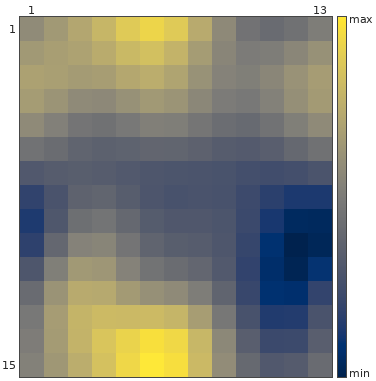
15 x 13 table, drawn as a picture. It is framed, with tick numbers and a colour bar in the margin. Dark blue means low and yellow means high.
Lone odd cells: none. Stripes: none. Calmest part: centre.
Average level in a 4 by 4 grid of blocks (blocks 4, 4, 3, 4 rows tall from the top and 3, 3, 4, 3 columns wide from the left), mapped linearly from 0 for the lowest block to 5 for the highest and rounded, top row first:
4 4 4 3
2 2 2 2
2 3 2 0
4 5 3 1
